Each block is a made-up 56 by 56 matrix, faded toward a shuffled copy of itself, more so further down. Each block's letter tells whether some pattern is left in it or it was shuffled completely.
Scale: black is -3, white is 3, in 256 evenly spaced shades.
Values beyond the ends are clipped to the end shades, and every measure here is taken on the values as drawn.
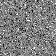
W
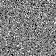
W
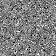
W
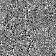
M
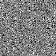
M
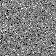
W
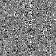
M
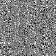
M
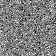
W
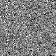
M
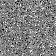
W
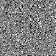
M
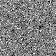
W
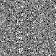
M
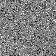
W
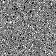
W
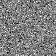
W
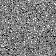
W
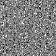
M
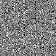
M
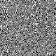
M
